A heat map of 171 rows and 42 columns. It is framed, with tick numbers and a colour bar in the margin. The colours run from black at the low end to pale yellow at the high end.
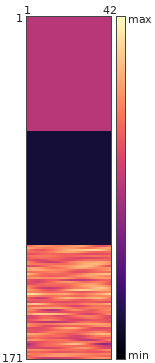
It is made of 3 by 1 panels. Panel 1,1: middling, flat. Panel 2,1: very low, flat. Panel 3,1: high, streaked across.
